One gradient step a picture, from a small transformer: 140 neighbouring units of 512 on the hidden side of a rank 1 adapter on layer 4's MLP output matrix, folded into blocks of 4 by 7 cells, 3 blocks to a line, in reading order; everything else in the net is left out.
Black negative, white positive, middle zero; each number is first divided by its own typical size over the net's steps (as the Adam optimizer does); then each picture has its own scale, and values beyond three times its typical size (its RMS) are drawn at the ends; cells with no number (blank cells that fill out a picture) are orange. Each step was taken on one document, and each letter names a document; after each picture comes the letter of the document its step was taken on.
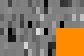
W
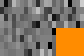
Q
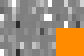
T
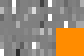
T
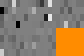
T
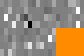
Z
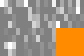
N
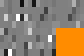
Z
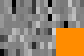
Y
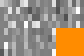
N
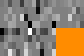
Y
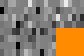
Q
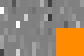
T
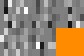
Y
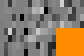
W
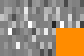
Q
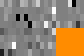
Z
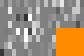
N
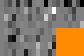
Q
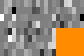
W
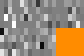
Y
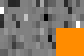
T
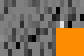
W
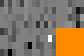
Z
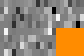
Q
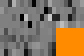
Q
